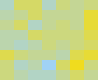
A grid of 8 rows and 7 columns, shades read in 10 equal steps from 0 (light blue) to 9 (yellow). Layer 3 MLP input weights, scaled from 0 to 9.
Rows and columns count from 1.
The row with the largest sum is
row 6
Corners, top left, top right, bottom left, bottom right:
2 5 5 4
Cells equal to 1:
0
